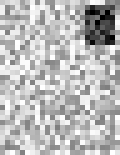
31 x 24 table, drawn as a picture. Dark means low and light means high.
Mirror symmetry: none. Histogram: skewed, a long tail of low values. Odd patch: lower, in the top right. Average level on the scale: 70%. Ninth with the lowest average: top right. Stripes: none. Roughest part: top right.
